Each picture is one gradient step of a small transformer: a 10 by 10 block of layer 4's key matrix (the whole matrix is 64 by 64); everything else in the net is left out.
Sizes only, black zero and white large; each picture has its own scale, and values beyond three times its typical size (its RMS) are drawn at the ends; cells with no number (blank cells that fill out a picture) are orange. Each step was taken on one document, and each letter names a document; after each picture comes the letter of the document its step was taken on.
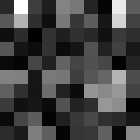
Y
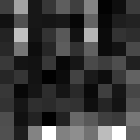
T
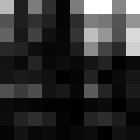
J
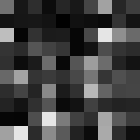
J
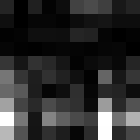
J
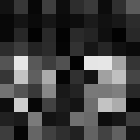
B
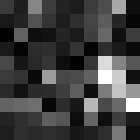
T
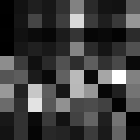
Y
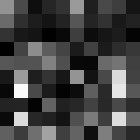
B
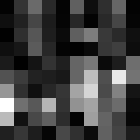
Y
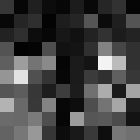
B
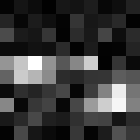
B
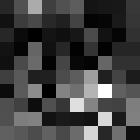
T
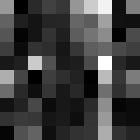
J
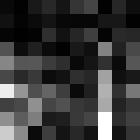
J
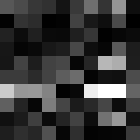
B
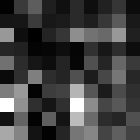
Y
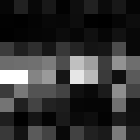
B
